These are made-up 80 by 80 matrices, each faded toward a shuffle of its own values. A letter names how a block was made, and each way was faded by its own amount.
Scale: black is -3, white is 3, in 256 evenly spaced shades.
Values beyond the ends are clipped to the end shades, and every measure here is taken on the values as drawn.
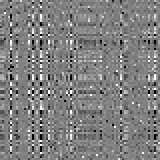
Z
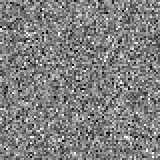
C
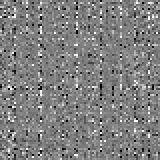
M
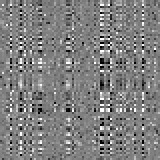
Z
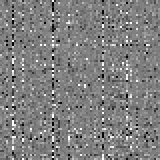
M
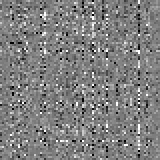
M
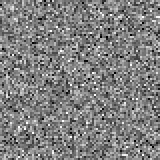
C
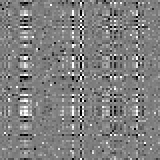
Z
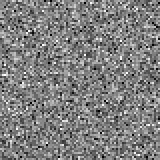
C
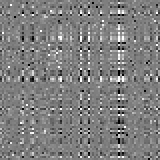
Z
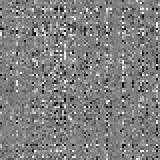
M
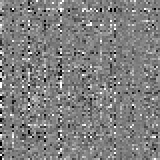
M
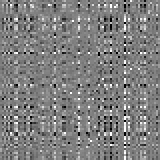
Z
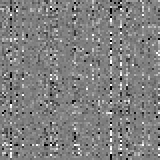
M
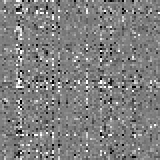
M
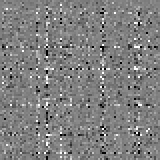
M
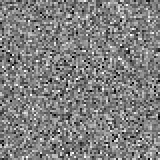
C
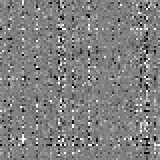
M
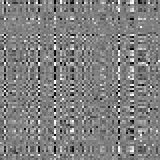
Z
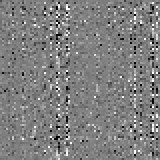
M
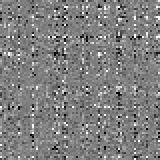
M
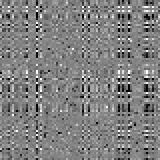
Z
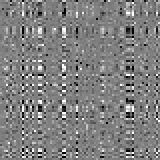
Z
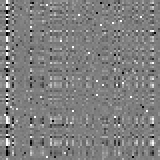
Z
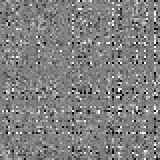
M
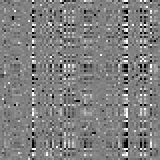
Z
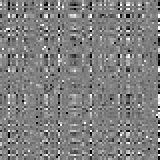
Z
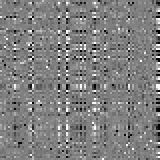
Z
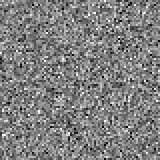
C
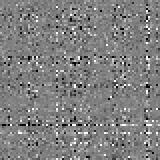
M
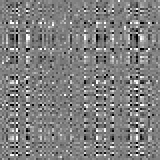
Z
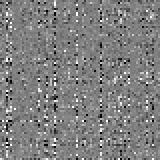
M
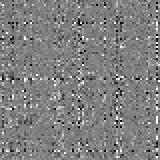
M
